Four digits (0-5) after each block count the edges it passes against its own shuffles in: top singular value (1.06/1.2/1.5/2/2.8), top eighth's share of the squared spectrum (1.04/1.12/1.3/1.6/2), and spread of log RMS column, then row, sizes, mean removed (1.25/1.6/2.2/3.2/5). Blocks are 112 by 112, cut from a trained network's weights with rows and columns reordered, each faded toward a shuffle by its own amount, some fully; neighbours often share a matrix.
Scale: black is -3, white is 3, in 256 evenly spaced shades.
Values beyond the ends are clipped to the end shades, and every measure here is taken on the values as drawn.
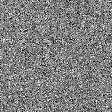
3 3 1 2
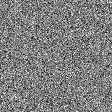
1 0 0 0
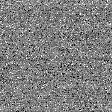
2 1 1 0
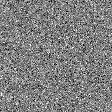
1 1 0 0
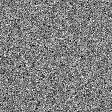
0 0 0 0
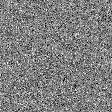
0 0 0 0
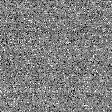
2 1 1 0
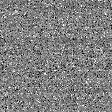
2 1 1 0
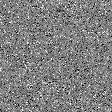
0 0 0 0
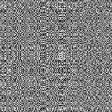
5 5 4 2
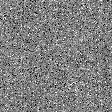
1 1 0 0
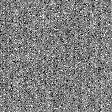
2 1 0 0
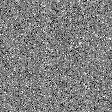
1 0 0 0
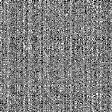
4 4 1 3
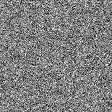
2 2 0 0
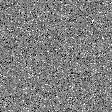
0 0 0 0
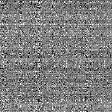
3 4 4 2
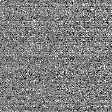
3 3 3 1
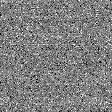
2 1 1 0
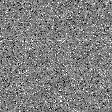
0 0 0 0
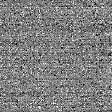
3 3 2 1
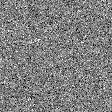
1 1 0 0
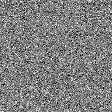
2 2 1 0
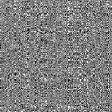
4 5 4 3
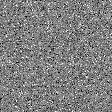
1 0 0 0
